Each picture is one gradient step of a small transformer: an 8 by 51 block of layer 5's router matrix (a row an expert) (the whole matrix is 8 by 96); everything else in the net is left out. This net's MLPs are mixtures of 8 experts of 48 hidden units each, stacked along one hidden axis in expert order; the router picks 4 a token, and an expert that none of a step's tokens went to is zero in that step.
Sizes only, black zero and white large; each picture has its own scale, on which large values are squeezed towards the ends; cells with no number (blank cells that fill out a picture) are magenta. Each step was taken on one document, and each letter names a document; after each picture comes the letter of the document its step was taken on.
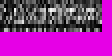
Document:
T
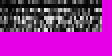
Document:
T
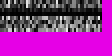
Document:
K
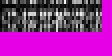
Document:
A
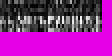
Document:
A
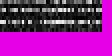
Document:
T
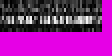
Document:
A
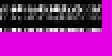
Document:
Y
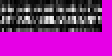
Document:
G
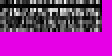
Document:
T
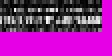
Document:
K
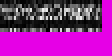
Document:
Y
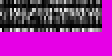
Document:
T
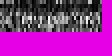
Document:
A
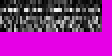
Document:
K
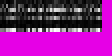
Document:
Y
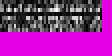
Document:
K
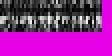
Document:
A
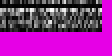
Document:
T
